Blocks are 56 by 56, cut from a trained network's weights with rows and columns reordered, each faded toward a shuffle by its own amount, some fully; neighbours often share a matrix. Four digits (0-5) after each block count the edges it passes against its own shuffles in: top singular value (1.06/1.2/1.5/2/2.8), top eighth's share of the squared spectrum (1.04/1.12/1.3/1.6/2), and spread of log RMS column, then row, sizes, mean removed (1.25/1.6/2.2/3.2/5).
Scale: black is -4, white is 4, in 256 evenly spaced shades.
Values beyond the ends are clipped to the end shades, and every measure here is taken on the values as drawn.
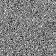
2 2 0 0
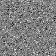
2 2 0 1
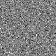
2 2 0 1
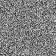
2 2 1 0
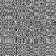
4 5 2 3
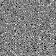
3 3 0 2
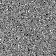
0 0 0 0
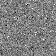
1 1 0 0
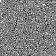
2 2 0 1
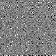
3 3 1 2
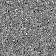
0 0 0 0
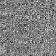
3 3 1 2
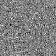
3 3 0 1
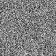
3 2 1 0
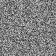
1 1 0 0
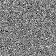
1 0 0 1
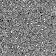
1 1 0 0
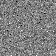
0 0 0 0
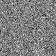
1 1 0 0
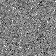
0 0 0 0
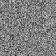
3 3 1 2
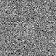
3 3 1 1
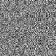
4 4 2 2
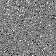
0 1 0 0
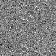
3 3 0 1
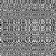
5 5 3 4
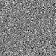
3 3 1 0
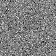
1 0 0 0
